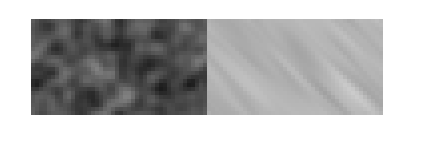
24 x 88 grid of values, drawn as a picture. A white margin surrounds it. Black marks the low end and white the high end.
It is made of 1 by 2 panels. Panel 1,1: low, blotchy. Panel 1,2: high, slanting down to the right, faint in contrast.
